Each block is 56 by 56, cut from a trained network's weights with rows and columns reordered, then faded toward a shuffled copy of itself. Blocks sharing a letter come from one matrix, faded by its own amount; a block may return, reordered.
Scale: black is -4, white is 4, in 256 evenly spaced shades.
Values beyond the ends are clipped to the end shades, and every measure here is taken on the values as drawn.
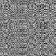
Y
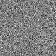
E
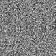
E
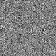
E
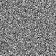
E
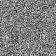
E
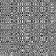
Y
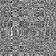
Y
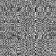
Y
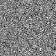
E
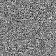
E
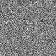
E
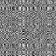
Y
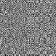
Y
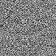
E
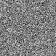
E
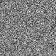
E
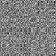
Y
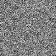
E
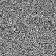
E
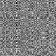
Y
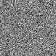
E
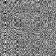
Y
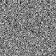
E
